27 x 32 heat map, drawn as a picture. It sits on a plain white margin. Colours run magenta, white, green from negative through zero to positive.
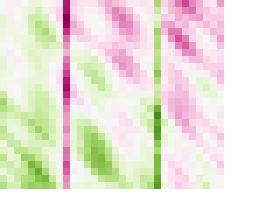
Upright stripes repeat 4 times across the table. Columns 10 and 23 stand out from the rest. The field climbs toward the bottom left.
